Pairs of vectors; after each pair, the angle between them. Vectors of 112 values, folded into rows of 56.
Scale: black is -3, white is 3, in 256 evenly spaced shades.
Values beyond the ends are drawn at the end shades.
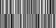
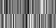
orthogonal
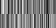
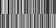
nearly parallel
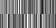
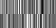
nearly parallel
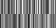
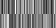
partly aligned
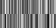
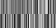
partly aligned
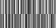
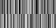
nearly opposite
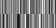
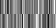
orthogonal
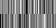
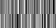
orthogonal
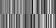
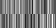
nearly parallel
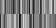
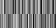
partly aligned
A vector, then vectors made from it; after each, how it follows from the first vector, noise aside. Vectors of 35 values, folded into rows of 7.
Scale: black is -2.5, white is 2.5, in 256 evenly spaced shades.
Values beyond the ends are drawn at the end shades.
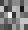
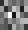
copied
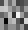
reversed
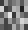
copied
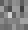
shrunk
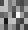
reversed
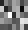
copied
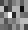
copied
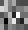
reversed
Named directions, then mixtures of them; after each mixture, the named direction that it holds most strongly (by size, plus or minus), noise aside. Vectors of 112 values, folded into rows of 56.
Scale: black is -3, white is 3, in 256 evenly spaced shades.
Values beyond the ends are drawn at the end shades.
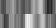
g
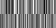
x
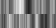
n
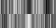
g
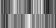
g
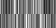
x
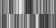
n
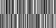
x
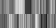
n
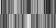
g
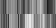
g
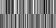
x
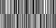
x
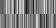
x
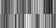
g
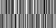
x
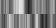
n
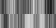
g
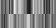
n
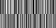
x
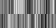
n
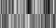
n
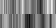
g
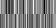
x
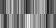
g
